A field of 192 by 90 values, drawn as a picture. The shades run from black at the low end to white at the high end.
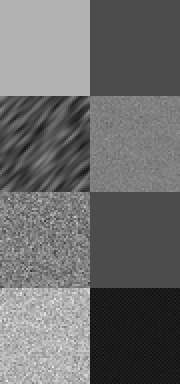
It is made of 4 by 2 panels. Panel 1,1: high, flat. Panel 1,2: low, flat. Panel 2,1: low, slanting up to the right. Panel 2,2: middling, fine-grained, faint in contrast. Panel 3,1: middling, fine-grained. Panel 3,2: low, flat. Panel 4,1: high, fine-grained. Panel 4,2: very low, checkered, faint in contrast.
